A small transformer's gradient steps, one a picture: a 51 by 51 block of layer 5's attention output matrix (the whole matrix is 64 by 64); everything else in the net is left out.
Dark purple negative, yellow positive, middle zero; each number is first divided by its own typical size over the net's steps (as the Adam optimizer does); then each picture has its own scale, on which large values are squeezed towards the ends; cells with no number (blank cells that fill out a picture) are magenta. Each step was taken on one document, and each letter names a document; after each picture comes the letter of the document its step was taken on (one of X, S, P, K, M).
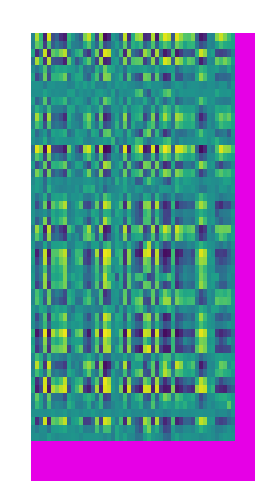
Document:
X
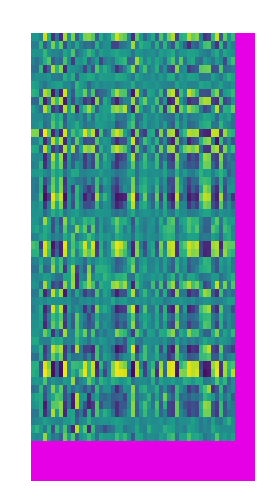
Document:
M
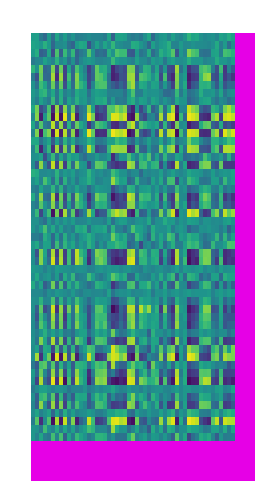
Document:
M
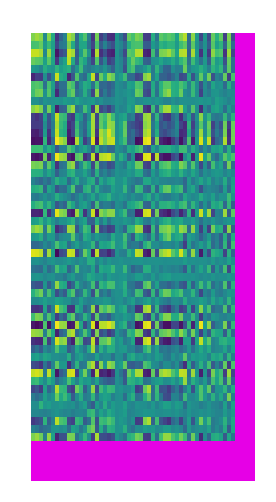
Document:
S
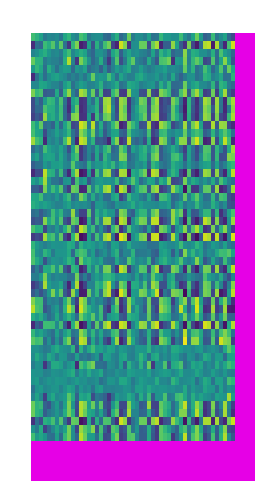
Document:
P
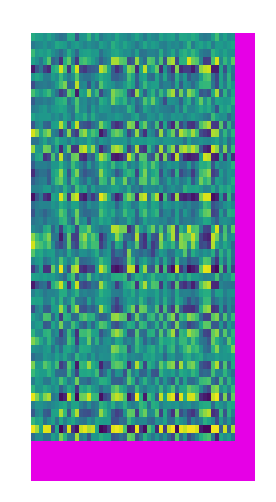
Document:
M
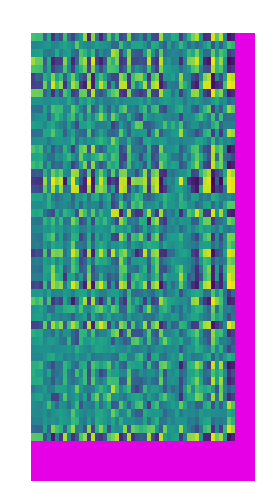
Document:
P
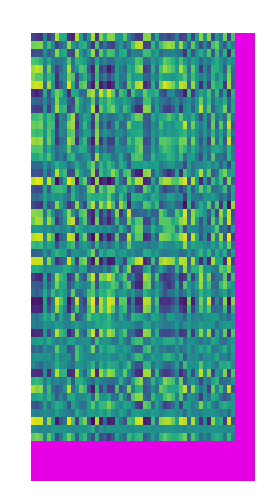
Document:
S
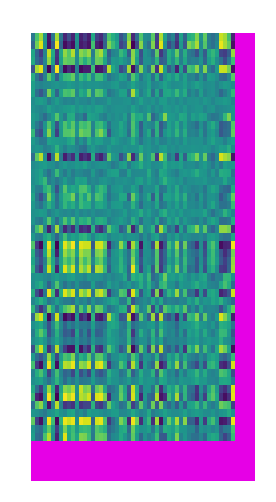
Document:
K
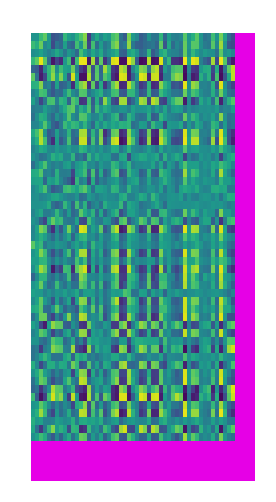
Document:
P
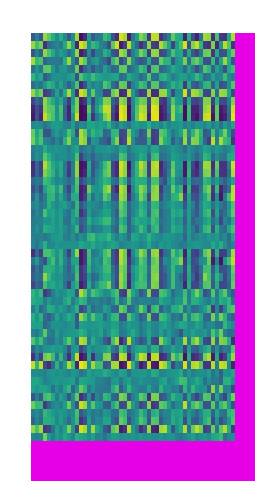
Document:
P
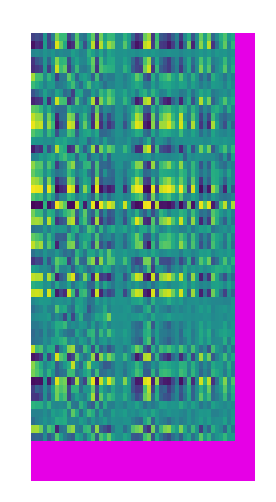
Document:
S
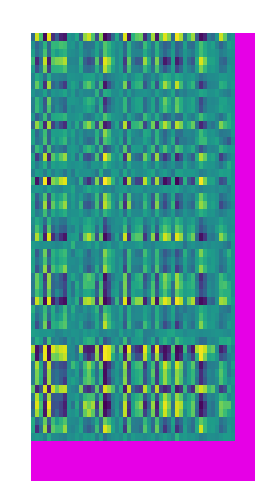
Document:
X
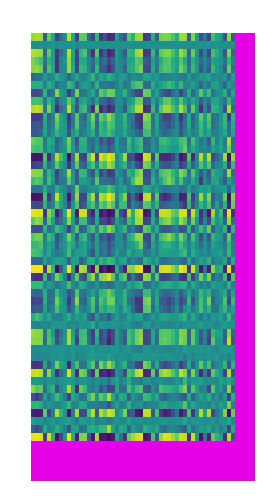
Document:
S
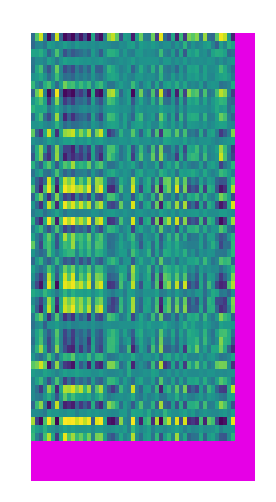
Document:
K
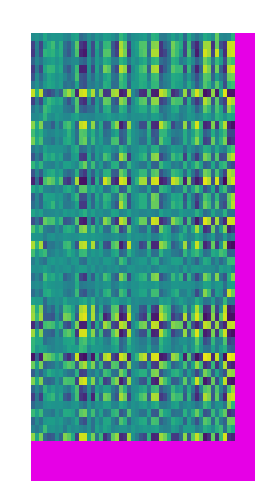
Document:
P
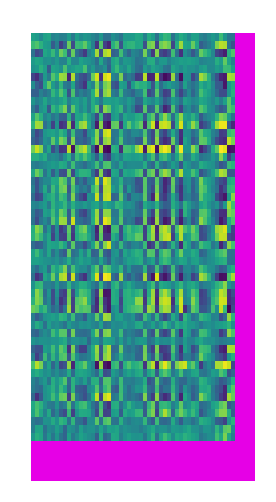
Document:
X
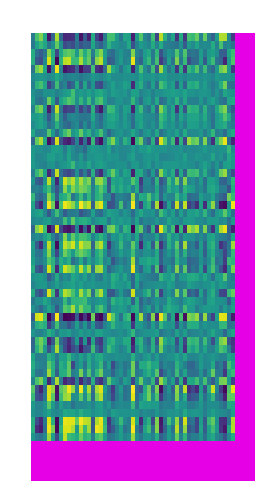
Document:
K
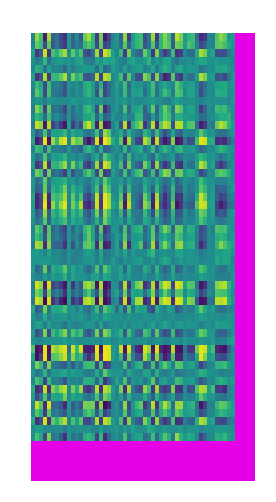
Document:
X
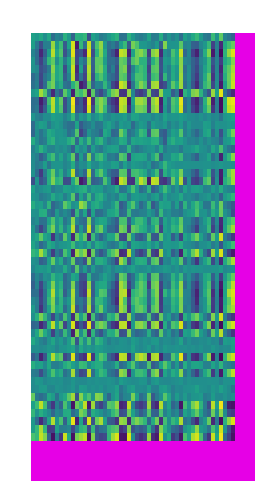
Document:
P
